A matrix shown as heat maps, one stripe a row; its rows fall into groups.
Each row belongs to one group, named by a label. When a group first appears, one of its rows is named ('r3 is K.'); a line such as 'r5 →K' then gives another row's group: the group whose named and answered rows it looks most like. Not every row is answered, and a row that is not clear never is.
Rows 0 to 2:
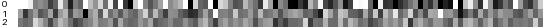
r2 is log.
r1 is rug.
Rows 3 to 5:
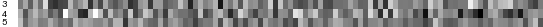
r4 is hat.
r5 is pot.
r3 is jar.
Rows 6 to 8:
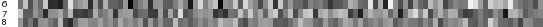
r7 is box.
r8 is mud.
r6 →jar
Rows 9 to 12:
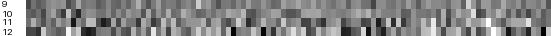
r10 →mud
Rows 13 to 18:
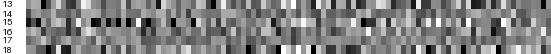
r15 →rug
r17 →rug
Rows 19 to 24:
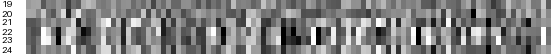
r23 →log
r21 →hat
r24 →hat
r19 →pot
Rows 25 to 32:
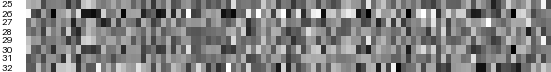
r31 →mud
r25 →pot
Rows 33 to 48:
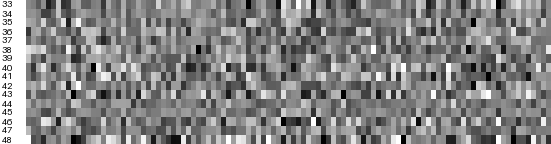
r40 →rug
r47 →box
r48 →mud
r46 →log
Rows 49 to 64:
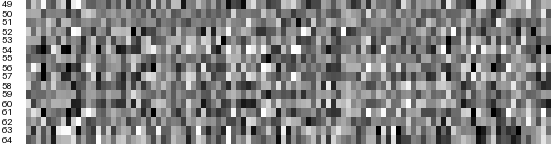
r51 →log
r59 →hat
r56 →pot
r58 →jar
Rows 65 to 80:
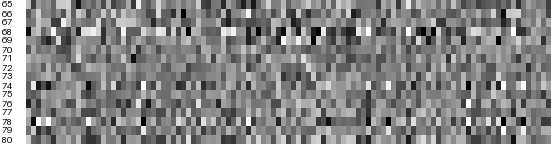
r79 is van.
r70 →jar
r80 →box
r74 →van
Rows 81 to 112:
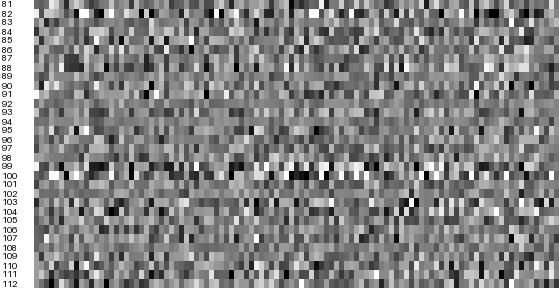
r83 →van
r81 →log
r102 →mud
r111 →pot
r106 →rug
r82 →hat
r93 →box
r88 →jar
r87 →jar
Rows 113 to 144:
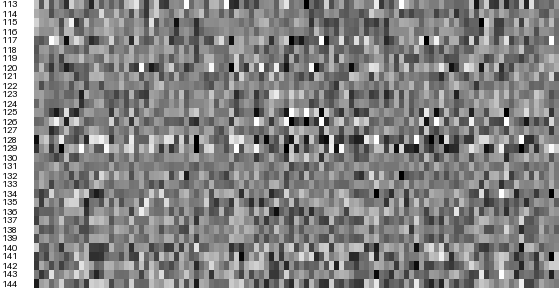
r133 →pot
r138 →mud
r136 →hat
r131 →log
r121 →pot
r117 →log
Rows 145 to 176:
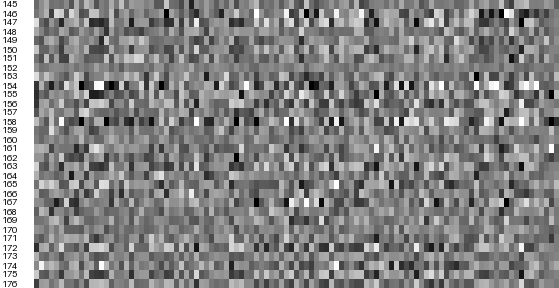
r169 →log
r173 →box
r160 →hat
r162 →jar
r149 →rug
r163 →box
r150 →box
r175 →box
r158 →jar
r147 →box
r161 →pot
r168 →pot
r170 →jar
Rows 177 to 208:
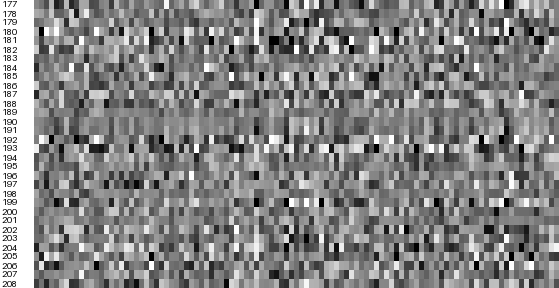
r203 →log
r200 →hat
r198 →mud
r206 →van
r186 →box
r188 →jar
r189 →pot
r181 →hat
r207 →hat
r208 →rug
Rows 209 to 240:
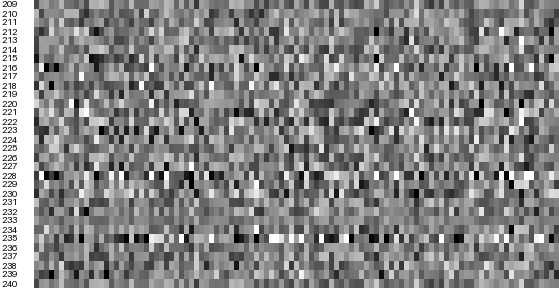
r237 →box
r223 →rug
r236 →van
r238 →jar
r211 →jar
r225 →log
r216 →van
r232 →mud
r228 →van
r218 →pot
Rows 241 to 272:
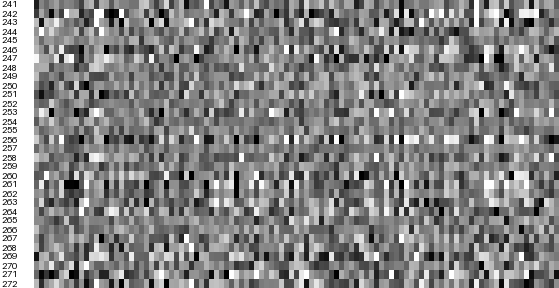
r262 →jar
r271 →rug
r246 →jar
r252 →log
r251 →rug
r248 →pot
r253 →pot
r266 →mud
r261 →jar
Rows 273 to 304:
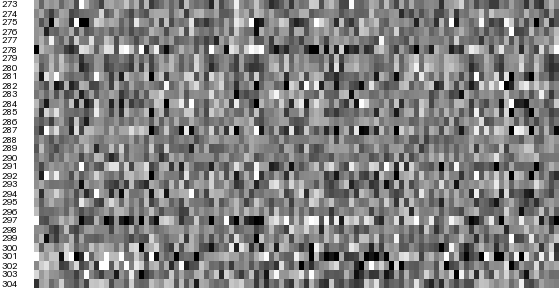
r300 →pot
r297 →jar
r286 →mud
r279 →jar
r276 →van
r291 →hat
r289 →van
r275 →mud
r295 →hat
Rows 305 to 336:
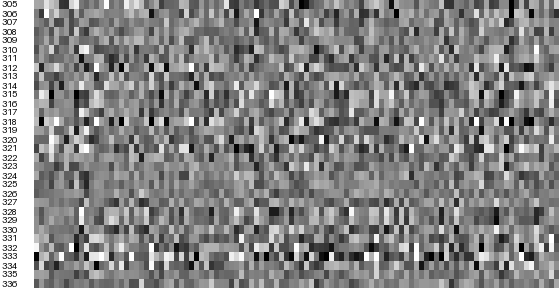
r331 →pot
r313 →van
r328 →hat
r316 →pot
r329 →hat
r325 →mud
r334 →van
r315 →pot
